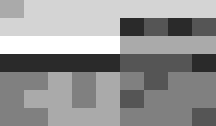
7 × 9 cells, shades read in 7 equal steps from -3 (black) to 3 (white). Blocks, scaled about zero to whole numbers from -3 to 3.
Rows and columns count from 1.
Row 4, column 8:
-1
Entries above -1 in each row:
9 5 9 0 8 8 8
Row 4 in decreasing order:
-1 -1 -1 -2 -2 -2 -2 -2 -2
